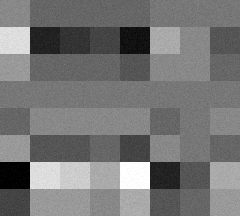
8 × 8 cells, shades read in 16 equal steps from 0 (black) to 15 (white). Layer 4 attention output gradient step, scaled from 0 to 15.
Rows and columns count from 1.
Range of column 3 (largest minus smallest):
9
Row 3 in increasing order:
5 6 6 6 6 8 8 9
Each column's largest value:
13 13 12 10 15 10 8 10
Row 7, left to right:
0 13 12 10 15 2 5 10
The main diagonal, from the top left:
8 2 6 7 8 8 5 9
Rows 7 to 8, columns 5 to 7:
15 2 5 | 10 5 6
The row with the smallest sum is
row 2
